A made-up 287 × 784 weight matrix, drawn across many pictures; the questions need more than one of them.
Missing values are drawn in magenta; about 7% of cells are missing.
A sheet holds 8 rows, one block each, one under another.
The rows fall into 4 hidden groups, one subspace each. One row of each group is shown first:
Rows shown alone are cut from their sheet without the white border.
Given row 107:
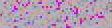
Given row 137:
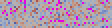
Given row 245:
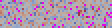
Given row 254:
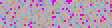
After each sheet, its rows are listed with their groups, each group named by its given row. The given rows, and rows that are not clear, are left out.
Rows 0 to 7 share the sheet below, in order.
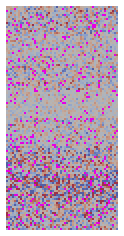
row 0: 137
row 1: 245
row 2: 107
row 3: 254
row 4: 107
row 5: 254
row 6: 254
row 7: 245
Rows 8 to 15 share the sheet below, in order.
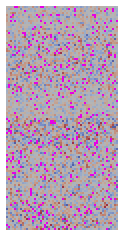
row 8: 245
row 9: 137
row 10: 245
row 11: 107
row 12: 107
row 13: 107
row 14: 254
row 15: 137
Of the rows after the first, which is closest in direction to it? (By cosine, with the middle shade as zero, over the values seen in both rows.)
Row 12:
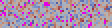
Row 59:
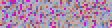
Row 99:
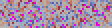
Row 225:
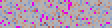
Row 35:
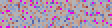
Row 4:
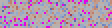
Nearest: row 99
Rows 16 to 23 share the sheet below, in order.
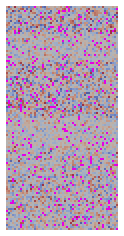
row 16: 254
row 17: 107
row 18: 245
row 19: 254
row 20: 254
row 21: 254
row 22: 245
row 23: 107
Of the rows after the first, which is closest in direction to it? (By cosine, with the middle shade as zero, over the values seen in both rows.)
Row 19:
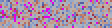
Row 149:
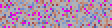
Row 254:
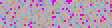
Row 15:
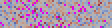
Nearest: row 254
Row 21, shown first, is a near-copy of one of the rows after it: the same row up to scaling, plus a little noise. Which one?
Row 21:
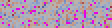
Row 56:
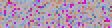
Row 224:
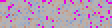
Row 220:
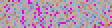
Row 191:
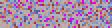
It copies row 56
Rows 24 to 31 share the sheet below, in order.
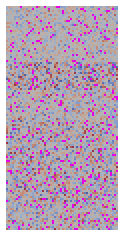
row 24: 107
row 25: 137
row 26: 137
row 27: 254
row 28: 245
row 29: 245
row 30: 137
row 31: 137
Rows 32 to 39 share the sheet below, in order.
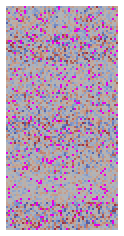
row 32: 254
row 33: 137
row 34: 245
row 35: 107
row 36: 107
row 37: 107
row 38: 137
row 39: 107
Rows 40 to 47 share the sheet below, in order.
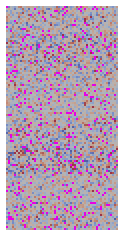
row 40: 245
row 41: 137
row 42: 137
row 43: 245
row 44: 137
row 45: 107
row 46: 245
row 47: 137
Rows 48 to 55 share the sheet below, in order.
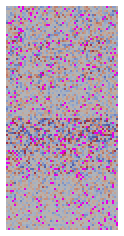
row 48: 137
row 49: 245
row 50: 245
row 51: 254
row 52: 254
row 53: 107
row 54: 137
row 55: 245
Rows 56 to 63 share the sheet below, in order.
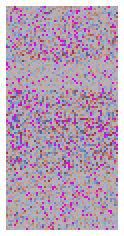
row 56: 254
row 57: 107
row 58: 245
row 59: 245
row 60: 245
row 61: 137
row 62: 254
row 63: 137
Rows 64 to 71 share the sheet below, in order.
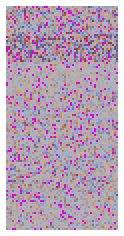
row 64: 107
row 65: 254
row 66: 137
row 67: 107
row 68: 107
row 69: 137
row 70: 245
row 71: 137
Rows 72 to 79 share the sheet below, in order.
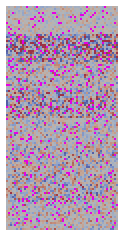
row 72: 107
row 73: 254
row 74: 245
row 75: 245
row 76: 254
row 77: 107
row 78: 137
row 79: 137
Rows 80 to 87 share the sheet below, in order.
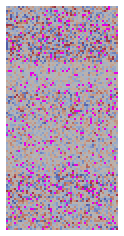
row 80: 137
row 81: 245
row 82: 137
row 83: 107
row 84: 245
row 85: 107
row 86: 245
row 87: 254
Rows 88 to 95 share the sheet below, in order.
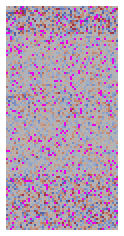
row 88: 107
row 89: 254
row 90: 245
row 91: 107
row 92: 107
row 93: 254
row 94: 107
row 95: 254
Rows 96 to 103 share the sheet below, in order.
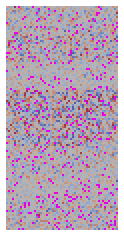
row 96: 254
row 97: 107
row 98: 245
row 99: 107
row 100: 107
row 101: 107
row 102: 254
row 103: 137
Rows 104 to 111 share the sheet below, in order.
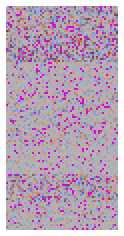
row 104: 254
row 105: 137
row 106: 254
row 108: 137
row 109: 245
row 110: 245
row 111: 245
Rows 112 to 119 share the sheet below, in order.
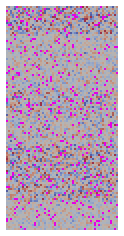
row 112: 245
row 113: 137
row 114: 107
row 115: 245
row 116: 137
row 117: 245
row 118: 254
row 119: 107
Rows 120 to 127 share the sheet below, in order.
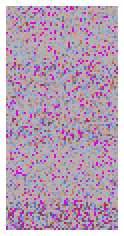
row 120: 245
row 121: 107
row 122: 254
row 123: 245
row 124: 254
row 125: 137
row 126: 107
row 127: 137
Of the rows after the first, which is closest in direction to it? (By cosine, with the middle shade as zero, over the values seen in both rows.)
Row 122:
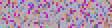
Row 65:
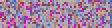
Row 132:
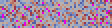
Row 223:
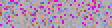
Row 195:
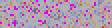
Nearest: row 132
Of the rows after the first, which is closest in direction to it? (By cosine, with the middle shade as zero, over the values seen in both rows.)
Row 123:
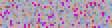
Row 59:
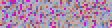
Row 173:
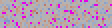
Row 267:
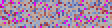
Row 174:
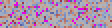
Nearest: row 59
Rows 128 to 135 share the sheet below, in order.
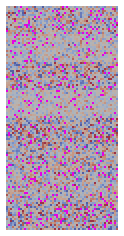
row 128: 107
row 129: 107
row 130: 245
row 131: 137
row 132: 254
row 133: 137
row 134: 137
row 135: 137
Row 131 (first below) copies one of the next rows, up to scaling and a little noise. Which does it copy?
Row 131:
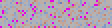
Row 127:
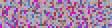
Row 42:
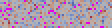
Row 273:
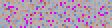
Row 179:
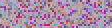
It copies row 127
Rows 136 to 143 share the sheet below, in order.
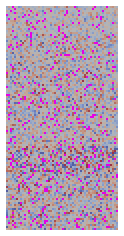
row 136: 245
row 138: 245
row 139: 107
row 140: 245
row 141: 107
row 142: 254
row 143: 245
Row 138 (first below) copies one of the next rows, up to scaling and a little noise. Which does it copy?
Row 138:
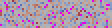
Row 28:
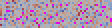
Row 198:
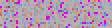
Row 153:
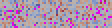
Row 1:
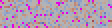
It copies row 28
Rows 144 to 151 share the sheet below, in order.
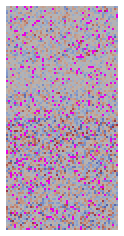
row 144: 137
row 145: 107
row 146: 245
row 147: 107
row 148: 107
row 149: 254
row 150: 254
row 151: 137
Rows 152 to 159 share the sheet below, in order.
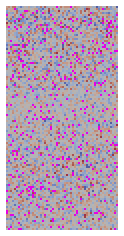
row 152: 254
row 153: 245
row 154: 137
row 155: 254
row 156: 254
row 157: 107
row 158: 245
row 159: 245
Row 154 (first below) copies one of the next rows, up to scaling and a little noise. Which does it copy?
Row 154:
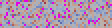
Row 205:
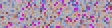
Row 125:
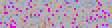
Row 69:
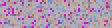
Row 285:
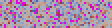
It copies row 69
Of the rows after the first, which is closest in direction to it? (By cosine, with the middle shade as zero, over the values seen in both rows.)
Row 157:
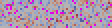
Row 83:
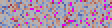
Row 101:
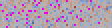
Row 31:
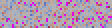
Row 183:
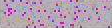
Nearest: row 183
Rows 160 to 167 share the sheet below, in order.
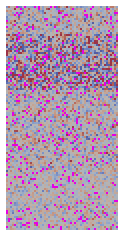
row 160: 245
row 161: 254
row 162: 254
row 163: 107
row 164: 107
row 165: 254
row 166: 137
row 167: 245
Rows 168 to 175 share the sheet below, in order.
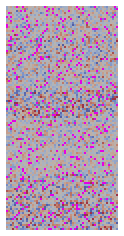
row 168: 107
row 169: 254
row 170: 254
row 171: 107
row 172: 137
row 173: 137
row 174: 245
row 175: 245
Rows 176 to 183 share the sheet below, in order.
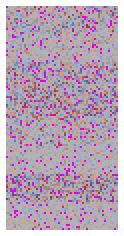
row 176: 107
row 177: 245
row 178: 107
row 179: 137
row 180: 137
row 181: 137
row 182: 245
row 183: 107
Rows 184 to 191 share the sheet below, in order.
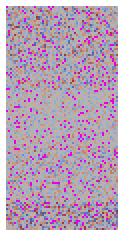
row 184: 137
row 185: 254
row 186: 107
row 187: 254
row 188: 107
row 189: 137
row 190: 245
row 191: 254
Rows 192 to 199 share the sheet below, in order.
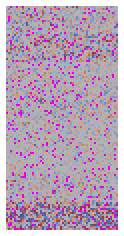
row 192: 245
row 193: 254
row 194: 254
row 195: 137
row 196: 107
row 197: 137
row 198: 245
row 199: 254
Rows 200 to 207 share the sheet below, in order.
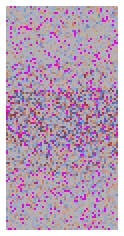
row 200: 107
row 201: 137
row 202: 245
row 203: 107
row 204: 137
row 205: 137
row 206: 245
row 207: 137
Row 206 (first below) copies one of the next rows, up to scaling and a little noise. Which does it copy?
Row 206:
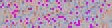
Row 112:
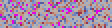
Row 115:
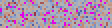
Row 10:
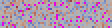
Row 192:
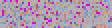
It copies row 10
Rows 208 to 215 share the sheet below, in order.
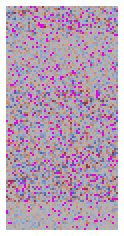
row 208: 107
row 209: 137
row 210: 107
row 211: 245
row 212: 107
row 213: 107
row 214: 107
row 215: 107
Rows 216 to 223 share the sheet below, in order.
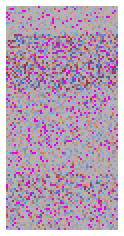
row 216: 245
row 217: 107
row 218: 107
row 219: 245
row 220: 254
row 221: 107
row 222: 245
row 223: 245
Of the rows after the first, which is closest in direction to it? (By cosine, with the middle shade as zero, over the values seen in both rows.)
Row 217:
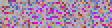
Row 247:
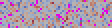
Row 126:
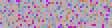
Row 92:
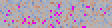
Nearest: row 126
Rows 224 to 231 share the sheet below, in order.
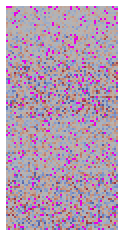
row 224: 254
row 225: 137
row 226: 107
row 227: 254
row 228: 254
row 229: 107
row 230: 107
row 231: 107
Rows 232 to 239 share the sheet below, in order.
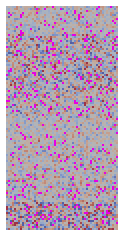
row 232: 107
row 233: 137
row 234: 137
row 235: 245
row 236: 107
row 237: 245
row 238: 107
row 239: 137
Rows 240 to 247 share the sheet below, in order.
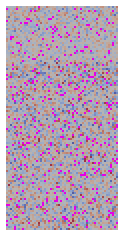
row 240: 107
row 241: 137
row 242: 254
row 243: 107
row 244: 107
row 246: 107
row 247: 107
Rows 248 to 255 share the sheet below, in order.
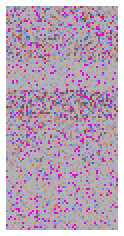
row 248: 245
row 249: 254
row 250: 137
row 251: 245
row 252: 245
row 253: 245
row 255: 137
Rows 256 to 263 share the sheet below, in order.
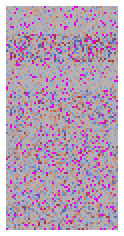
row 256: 254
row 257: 137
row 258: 245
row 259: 137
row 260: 137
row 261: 107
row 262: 107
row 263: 107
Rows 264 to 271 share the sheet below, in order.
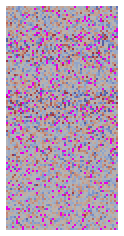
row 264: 254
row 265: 137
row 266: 107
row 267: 137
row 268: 254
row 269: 137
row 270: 254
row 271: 245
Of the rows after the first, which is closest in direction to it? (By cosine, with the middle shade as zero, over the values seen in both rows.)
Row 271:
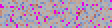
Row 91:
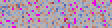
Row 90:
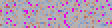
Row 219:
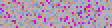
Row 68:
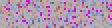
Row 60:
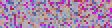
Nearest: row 90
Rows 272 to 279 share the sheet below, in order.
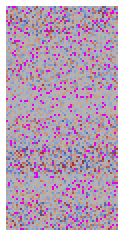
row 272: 137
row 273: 137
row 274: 245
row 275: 254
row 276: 107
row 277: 107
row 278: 107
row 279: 137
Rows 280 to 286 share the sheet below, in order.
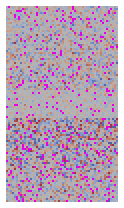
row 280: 107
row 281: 137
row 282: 254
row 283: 137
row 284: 107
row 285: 137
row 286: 137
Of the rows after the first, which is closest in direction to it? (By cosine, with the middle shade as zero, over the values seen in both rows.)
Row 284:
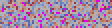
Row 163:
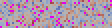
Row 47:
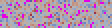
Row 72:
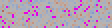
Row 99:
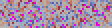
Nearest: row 99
